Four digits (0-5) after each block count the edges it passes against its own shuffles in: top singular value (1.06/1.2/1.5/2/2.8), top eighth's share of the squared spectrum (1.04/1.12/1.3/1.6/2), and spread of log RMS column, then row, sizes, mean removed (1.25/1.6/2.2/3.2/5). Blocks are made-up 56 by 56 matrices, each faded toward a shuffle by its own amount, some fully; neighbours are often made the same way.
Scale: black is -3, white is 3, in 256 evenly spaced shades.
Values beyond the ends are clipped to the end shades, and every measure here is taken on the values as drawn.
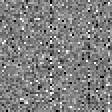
1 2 2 0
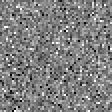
0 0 0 0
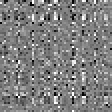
4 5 3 3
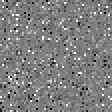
0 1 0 0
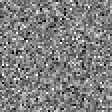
0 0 0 0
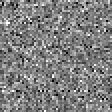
0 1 0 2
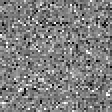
2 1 0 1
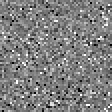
0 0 0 1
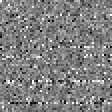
2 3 0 2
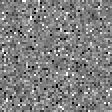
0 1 0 0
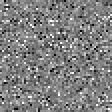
0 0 0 1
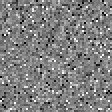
0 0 0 0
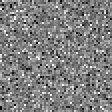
0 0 0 0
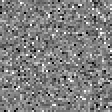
1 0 0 0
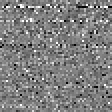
3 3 0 2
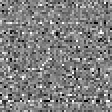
3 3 0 3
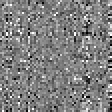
4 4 3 2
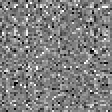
4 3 2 1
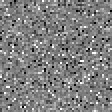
1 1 0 0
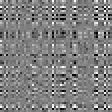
5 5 4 4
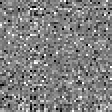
4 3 1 2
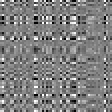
5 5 4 4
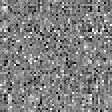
4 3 1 1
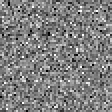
0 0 0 1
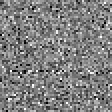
1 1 0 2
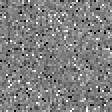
1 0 0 0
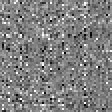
3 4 2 1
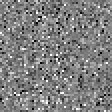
2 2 1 0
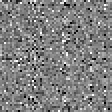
3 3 2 1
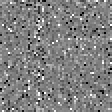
1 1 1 0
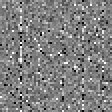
2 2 2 0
